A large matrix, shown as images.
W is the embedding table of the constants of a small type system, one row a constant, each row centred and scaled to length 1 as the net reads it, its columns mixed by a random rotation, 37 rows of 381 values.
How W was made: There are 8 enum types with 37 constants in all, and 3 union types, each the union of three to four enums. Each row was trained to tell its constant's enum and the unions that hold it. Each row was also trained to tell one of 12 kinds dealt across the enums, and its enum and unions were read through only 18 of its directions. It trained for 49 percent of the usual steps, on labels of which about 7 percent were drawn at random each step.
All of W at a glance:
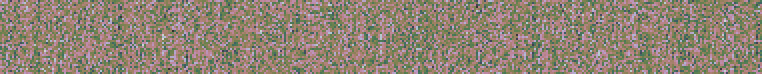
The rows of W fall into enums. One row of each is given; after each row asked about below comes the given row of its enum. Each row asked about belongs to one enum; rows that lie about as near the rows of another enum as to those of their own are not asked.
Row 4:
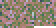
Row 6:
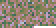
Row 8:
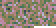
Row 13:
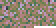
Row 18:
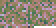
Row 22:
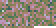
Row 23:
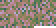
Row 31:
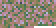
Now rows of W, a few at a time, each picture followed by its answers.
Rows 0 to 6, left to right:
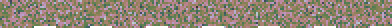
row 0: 22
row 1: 8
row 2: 6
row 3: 22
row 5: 31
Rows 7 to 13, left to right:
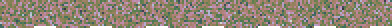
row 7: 18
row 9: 13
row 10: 13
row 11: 18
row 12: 6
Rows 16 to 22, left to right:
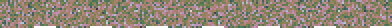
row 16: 6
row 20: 31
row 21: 23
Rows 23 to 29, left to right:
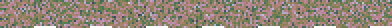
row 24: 6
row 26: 8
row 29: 13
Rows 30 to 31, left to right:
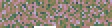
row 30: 31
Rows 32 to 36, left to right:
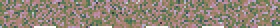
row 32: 22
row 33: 18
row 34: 4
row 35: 13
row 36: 4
